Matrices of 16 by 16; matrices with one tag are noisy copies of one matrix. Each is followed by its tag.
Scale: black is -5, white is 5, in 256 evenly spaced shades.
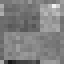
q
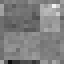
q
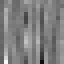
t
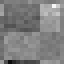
q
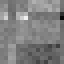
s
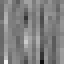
t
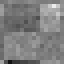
q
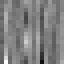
t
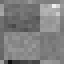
q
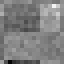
q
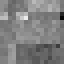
s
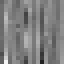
t
